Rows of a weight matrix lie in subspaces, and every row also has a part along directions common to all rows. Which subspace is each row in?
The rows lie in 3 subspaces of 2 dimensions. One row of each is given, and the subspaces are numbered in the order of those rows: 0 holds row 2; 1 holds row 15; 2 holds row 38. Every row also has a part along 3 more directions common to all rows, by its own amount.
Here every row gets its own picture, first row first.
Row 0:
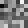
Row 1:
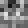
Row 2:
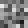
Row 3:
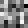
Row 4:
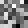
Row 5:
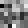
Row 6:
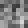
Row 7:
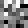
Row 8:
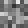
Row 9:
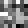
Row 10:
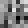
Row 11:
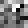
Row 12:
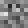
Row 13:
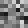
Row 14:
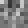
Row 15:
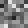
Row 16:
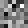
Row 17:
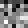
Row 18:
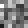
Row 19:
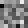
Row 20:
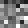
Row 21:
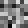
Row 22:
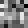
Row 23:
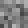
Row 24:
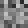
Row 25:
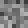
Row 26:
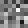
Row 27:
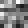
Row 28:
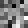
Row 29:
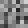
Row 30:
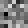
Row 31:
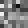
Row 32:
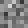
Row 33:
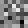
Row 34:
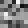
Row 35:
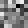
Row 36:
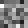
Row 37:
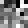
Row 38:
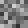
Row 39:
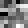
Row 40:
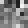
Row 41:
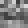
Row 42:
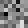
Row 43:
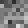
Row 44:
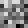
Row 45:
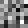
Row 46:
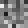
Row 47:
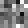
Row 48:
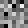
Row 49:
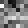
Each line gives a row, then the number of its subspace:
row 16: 1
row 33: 0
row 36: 0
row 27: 2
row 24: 2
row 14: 1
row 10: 0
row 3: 0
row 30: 1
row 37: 1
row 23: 2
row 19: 0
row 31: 2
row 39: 2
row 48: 1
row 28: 2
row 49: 1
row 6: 0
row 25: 2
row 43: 1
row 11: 1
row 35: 2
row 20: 0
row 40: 1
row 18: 2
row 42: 0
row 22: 0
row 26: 0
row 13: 0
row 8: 2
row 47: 1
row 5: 2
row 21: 2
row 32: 1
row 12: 0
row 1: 1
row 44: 1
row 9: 2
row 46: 2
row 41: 1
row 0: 0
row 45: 0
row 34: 1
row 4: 2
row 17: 2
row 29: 0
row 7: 1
